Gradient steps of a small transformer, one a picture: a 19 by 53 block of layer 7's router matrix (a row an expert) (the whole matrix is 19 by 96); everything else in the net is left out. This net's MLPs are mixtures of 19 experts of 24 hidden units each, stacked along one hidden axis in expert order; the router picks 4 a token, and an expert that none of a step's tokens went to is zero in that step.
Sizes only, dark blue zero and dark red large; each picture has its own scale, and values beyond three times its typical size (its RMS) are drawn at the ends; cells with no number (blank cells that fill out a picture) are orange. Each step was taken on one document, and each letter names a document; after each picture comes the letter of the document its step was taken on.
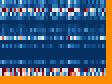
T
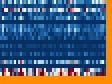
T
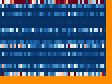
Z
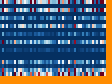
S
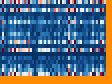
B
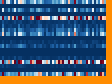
S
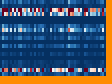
T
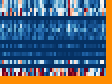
T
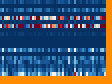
S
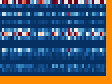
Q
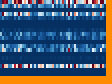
Q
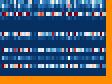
Q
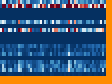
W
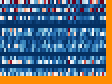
B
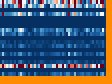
Z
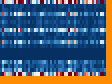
Z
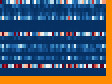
Q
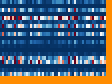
S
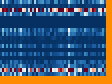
T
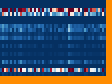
T
